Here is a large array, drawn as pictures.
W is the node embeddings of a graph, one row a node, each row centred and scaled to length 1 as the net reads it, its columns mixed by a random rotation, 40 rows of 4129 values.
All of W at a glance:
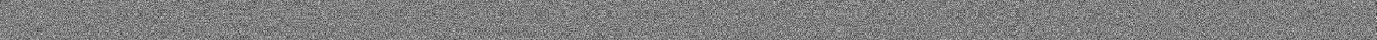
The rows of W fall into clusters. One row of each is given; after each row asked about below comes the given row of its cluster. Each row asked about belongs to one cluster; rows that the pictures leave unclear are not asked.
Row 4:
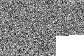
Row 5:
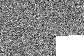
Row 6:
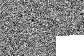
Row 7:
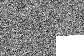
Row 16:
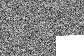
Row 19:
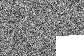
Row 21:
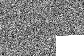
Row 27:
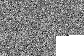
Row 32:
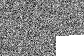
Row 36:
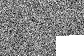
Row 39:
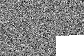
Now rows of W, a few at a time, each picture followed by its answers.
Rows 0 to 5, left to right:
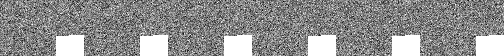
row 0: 19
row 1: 7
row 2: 7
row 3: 27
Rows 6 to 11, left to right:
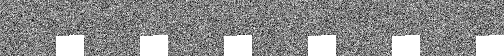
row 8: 39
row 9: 36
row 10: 32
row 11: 16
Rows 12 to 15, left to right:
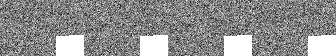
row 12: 32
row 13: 27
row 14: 39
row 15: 32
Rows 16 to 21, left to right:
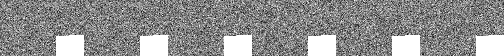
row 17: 16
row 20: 39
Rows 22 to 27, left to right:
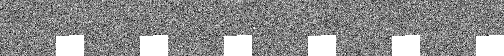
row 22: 32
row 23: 39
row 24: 4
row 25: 36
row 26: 5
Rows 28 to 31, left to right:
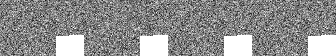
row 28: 6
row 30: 6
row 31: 6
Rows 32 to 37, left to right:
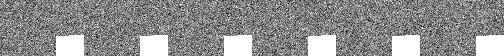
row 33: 21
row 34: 21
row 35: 5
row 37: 36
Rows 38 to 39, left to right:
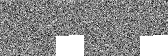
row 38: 4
